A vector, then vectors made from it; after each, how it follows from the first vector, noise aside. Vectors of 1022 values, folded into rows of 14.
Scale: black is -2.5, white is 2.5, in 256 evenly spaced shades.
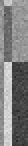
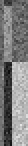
negated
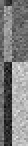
negated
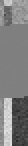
partly zeroed
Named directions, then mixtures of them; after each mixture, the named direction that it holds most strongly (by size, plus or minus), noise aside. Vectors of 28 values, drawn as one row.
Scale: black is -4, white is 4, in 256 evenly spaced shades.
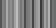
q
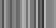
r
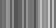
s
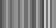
q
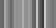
r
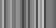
r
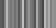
r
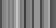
q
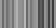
s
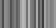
r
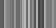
r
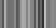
r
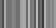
r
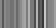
r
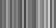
s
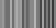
s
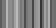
q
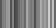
s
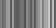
s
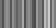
s
